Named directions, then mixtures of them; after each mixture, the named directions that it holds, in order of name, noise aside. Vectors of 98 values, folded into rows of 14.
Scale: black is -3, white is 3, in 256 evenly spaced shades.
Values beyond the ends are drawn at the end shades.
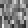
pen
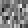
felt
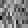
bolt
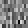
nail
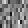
bolt, nail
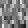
pen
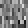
nail, pen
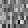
nail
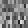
felt, nail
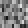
felt, pen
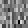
nail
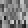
bolt, pen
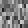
felt, nail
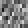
bolt, felt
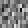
felt, nail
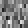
felt, nail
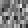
felt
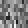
bolt, felt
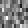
felt, pen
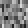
felt, pen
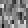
pen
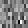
nail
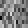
bolt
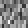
felt, pen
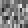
felt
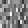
bolt, nail
